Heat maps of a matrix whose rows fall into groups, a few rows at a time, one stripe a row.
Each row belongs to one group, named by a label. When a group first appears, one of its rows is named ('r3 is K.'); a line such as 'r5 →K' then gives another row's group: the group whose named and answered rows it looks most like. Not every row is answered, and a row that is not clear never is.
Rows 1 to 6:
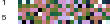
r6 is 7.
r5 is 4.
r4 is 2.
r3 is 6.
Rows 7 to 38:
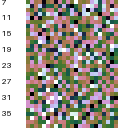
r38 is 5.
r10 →2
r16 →6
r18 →7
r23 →6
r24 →5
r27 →5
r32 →2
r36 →6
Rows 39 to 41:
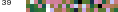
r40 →2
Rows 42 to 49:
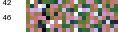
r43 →6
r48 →2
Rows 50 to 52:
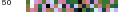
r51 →6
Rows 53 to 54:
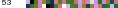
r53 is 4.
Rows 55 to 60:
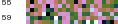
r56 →6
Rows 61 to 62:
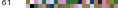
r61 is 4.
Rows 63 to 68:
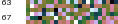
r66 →4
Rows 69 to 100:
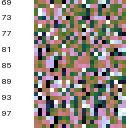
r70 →5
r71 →4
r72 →4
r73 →2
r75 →6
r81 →7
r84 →6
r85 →6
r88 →6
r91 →5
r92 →4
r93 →7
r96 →7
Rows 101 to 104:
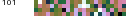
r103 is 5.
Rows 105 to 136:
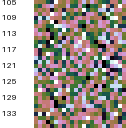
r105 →2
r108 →5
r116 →4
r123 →2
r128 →2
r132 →5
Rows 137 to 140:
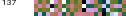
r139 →5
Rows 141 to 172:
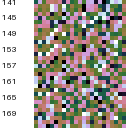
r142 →5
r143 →5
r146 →2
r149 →5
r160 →2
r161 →2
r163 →2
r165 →7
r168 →5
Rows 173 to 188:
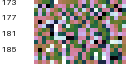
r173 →2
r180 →2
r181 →2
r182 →2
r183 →7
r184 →5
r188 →5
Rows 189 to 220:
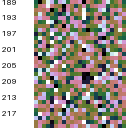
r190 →4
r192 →6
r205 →5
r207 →4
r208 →2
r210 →6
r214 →2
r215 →5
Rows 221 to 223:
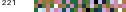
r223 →4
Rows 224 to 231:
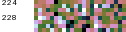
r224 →6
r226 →6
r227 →6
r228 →4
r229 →2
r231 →5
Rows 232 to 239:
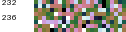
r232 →4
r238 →5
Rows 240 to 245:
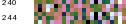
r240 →7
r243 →7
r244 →7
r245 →4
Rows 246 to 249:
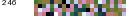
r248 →4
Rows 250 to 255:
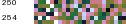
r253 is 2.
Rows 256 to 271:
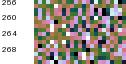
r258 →7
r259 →7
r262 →5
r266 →5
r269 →2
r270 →2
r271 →6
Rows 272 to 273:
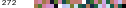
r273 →6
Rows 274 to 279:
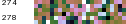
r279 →2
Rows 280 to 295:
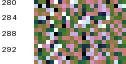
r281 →7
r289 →5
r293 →5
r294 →2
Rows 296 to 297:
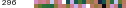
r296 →5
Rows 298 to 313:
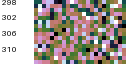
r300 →4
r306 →6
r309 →7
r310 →4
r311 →7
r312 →2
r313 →5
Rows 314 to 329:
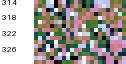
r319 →4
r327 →6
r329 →6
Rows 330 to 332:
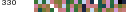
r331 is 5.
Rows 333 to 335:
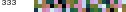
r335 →4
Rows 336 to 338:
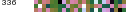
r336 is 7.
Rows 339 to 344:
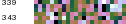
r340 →7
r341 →7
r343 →5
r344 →6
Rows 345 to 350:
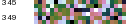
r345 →6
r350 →2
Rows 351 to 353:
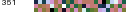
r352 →5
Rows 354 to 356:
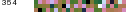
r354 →4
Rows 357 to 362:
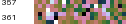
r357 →5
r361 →6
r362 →2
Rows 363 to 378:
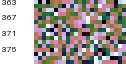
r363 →7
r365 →6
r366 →2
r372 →2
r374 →7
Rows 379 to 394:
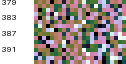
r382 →2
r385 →4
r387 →7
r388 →7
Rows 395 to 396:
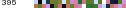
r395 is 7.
